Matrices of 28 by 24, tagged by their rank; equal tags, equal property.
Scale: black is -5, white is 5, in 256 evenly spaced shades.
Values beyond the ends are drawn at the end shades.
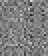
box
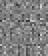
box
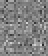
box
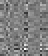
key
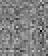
box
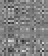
key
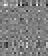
key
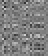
key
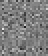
box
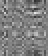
key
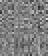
box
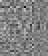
box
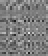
key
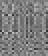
key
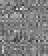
box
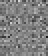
box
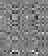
key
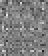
box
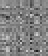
key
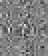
box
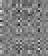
key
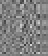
key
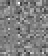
box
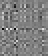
key
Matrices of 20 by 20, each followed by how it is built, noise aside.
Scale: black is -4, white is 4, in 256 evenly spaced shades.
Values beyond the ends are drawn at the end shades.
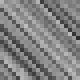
Toeplitz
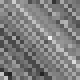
Toeplitz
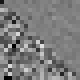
lower triangular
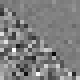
lower triangular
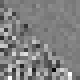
lower triangular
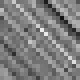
Toeplitz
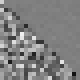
lower triangular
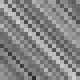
Toeplitz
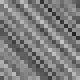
Toeplitz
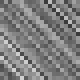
Toeplitz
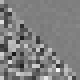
lower triangular
